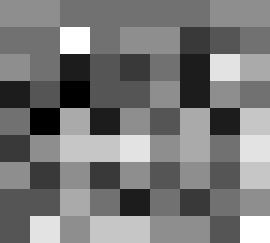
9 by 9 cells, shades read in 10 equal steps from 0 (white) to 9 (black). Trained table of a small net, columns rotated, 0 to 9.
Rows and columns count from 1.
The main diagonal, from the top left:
4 5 8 6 4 4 4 5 0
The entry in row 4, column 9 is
5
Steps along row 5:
up down up down up down up down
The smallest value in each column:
4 1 0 2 1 4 3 1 0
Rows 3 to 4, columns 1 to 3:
4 5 8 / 8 6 9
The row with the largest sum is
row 4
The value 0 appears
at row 2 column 3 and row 9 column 9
